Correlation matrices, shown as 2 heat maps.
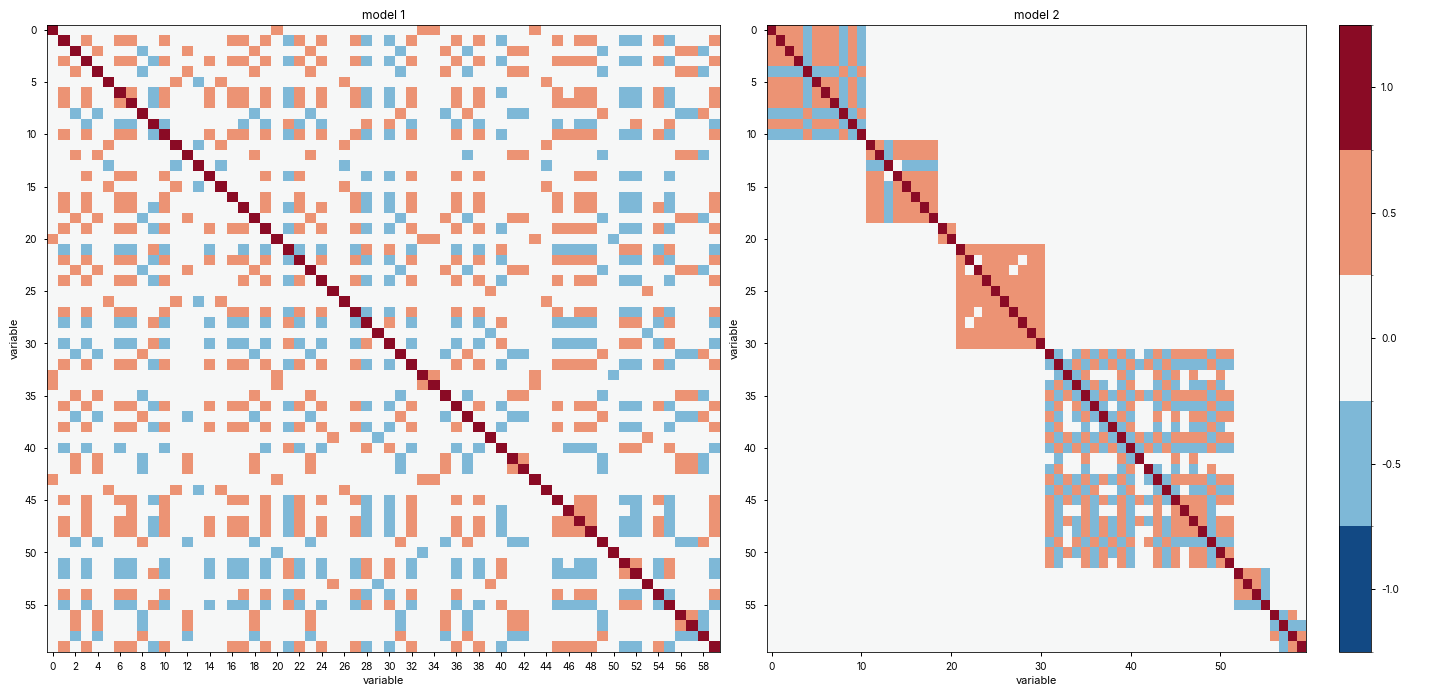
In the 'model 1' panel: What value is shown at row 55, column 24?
-0.5
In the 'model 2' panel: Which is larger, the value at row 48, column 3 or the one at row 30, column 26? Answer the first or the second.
the second
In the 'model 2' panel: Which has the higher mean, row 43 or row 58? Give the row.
43
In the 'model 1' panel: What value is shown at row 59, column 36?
0.5
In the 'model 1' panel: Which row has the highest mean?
7
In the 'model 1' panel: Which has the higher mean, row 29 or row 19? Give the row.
19
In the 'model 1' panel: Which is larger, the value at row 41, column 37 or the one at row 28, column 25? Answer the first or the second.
the second
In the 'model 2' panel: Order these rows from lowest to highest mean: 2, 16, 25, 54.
54, 2, 16, 25
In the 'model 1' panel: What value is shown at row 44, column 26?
0.5
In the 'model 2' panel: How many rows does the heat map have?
60
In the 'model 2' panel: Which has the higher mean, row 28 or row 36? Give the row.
28
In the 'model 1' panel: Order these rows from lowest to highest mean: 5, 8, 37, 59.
37, 8, 5, 59
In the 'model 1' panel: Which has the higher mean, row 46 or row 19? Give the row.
19
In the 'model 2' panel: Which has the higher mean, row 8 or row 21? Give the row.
21
